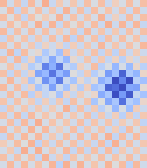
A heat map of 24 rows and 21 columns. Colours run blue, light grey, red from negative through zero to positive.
Ninth with the lowest average: middle right. Average level on the scale: 50%. Dips: two.
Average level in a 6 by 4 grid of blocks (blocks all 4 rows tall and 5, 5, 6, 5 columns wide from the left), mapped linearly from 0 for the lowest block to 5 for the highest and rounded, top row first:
5 5 5 5 / 5 4 5 5 / 4 0 3 1 / 5 3 3 0 / 5 5 5 4 / 5 5 5 5
